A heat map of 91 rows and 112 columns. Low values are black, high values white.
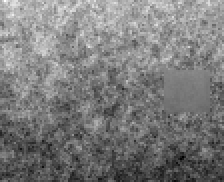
Odd patch: calmer, in the middle right. Slope: up to the top. Grain: blotchy. Calmest part: middle right.
